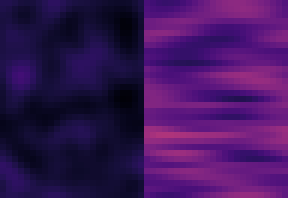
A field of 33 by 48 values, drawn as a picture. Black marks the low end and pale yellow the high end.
It is made of 1 by 2 panels. Panel 1,1: very low, blotchy, faint in contrast. Panel 1,2: low, streaked across.
